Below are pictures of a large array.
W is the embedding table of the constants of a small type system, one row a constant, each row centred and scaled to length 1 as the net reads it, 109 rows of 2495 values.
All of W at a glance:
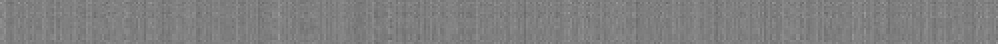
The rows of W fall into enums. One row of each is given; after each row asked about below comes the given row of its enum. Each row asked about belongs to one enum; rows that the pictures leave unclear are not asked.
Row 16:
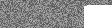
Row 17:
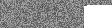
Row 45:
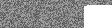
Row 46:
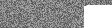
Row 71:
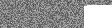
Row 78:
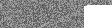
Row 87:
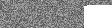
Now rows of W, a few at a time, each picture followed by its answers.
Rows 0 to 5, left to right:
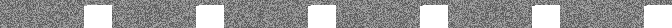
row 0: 71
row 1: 78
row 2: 45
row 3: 46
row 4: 17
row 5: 46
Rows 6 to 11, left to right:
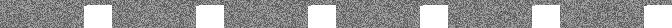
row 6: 46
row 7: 16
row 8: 16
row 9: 16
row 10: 71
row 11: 17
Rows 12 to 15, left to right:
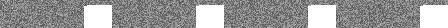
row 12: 87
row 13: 71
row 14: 71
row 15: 78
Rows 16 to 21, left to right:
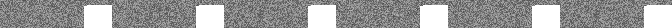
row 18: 45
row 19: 87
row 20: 16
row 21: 45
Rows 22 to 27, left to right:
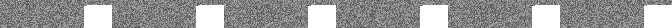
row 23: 46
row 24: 78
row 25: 45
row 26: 78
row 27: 71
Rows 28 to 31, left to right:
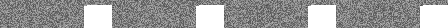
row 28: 71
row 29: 16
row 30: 78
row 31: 17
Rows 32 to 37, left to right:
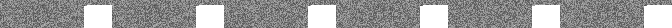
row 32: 78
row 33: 78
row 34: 46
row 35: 17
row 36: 71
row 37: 17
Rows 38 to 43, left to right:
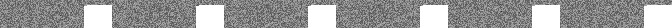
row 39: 17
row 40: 78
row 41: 78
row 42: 71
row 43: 71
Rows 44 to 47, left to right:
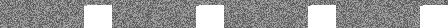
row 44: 71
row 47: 16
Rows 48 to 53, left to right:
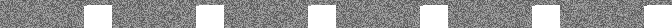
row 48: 16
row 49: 71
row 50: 71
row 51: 16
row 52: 16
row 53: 87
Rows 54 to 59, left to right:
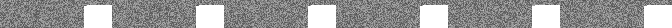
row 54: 45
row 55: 17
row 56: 46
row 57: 46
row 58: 71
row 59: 16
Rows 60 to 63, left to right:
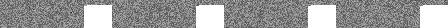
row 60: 71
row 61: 17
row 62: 45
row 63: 16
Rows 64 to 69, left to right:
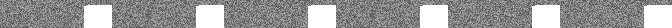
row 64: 46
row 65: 45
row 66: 16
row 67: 45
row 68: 87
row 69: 16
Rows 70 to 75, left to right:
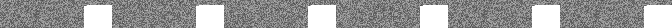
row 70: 45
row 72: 46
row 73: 17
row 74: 45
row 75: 45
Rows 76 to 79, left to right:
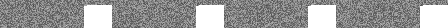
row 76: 71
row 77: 46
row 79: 17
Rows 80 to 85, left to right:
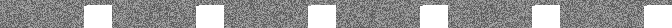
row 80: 46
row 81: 17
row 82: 71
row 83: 45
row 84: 78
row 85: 16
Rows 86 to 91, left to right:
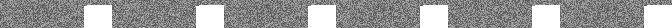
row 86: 78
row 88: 78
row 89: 17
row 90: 71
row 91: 17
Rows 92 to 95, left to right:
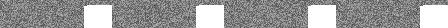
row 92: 87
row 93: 78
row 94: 16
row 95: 87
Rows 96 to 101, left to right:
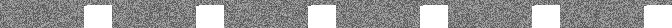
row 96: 78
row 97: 17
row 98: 87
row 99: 16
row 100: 46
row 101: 45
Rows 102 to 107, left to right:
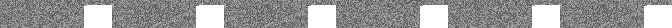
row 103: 78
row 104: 78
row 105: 16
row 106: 71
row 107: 78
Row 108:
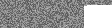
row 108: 71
